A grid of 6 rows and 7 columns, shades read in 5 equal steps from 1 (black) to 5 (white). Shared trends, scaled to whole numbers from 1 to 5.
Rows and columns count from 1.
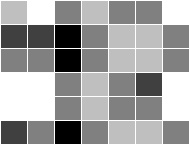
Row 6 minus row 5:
-3 -2 -2 -1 1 1 -2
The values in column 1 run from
2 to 5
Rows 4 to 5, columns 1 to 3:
5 5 3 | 5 5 3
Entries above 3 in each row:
4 2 2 4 4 2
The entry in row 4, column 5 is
3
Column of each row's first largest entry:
2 5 5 1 1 5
